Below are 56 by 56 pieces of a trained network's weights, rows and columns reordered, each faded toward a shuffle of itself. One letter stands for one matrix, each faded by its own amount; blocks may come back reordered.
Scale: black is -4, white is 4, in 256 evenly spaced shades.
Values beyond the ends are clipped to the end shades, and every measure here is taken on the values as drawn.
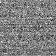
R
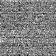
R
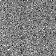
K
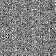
K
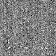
K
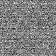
R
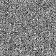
K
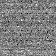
R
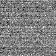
R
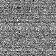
R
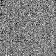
K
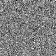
K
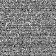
R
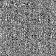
K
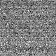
R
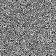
K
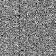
K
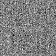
K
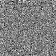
K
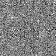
K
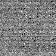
R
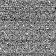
R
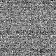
R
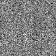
K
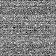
R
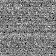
R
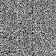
K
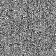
K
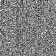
K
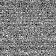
R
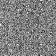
K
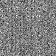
K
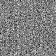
K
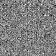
K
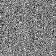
K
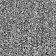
K
